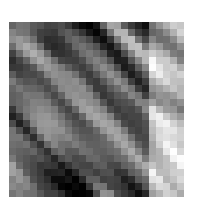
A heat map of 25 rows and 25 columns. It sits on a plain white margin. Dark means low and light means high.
Ninth with the highest average: bottom right. Seam: vertical, 80% of the way across, the right part higher. Grain: diagonal, down to the right.
